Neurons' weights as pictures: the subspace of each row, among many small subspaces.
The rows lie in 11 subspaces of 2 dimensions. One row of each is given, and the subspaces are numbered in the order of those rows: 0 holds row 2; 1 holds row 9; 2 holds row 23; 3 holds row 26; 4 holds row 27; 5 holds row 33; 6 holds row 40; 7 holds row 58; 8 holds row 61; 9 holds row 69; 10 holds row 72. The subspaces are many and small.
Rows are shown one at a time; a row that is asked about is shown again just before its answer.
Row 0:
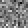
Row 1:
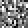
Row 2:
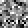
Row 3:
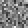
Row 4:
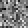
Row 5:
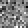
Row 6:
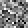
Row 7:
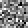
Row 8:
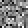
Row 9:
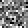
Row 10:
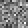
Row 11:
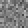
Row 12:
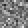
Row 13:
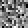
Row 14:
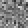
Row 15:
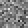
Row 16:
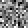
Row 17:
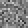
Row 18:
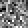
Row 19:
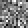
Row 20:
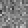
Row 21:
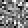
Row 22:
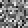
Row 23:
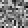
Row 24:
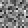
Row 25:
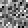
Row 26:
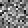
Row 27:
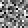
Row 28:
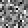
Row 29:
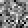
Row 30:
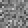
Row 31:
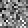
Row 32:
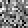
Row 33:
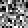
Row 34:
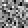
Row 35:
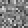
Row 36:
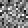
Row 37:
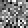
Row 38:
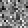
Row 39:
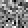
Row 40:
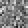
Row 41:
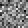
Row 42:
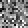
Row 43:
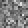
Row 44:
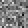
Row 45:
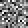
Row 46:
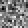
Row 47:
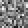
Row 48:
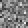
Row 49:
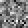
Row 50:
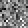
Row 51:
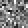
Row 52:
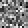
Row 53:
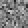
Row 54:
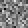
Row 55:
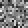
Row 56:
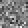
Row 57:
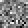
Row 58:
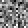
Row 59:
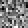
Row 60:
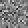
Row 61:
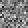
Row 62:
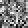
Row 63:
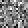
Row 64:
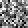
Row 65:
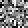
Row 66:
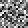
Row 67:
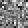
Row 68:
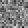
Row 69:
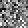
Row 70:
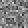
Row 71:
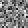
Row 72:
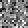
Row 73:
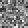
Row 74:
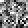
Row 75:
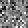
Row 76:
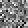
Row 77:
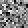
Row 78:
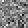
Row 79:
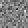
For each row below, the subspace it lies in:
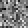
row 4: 9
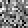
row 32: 10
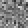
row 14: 8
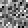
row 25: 3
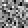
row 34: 10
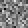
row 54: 9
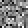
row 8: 1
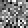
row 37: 7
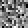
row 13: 5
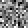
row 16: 7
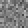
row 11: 4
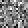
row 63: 7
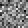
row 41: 3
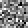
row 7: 8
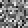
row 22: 2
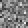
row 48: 8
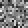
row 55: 2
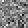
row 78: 1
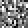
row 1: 5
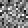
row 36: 3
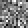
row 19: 7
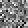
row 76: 2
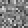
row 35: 10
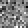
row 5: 6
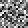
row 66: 3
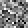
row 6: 2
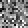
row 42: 10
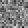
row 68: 10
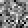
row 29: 0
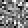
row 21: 8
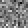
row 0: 7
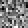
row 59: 5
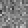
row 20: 6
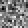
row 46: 5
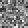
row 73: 10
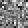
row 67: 8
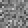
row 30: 8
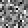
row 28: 7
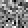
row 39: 2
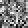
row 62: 0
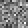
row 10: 3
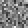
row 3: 9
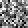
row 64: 10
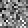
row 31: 9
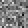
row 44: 1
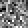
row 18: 5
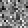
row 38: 9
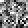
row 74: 0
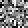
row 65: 2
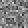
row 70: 1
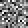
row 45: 3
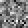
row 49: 0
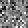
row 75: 6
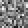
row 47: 5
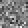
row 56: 1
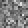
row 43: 0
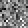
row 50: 9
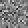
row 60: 3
